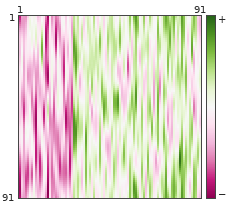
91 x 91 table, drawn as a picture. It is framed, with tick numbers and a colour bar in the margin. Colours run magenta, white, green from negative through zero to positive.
Grain: streaks running down. Seam: vertical, 30% of the way across, the right part higher. Ninth with the lowest average: bottom left.
